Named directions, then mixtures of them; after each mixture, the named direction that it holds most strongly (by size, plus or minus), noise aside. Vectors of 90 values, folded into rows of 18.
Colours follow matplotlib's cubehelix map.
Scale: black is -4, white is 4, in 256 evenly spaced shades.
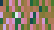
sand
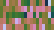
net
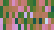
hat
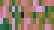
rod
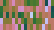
hat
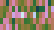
rod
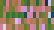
net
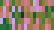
rod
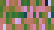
net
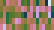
net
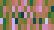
hat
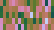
hat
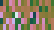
sand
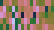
rod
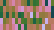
hat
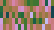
hat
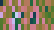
sand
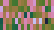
hat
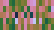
hat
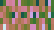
net
